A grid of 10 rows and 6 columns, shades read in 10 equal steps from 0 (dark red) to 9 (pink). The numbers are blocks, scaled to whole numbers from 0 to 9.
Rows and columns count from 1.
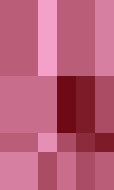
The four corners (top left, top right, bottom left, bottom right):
5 7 7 5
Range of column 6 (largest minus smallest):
6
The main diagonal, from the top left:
5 5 9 5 1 4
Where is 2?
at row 8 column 5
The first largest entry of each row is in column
3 3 3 3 1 1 1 3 1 1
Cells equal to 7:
8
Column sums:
57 57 70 36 33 51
